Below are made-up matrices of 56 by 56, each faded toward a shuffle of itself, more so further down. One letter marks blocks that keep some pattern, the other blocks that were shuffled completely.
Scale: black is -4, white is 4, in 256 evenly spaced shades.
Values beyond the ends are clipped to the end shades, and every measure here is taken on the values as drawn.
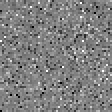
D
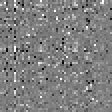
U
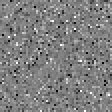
D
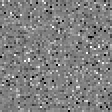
D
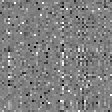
U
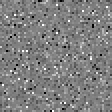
D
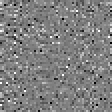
U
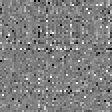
U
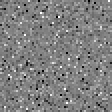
D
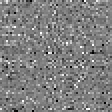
U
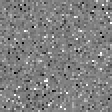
D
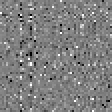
U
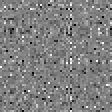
U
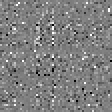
U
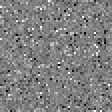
D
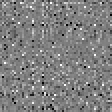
U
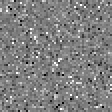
D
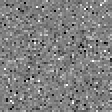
D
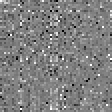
U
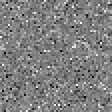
D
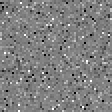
D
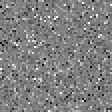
D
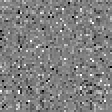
U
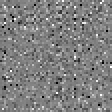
U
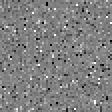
D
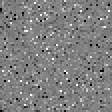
D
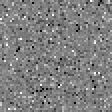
D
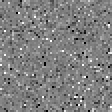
D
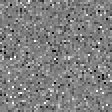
D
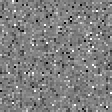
D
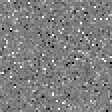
D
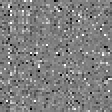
U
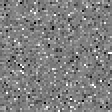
D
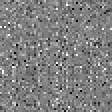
U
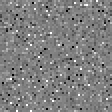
D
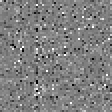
U
